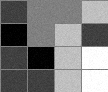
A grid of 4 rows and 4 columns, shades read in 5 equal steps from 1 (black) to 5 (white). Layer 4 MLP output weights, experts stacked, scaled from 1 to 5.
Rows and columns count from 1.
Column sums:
7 9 15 16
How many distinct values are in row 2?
4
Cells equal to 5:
2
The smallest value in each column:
1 1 3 2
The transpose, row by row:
2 1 2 2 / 3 3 1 2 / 3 4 4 4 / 4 2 5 5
